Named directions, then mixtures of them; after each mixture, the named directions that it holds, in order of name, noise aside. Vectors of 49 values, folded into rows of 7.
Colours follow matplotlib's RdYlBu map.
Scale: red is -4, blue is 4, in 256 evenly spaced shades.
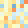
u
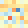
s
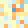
s, u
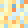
u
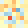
s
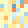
u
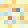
s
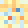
s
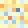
s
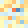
s, u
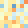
u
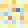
s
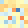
s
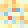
s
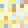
u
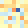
s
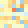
s, u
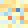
s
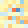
s, u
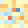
s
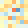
s, u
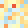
s, u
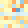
s, u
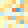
s, u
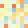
u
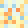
s, u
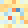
s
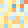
u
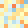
u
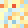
s, u
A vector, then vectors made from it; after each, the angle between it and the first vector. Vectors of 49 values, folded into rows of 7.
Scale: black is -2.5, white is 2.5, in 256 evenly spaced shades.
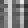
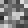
orthogonal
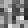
partly aligned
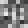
orthogonal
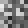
orthogonal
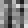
nearly opposite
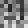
partly opposed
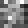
partly aligned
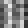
nearly parallel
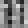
nearly opposite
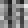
nearly opposite
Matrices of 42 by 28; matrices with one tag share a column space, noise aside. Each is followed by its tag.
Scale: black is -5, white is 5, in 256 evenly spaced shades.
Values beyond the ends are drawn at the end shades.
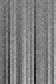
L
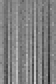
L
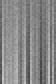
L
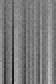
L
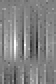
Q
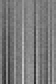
L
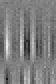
Q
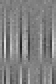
Q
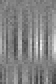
Q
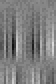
Q
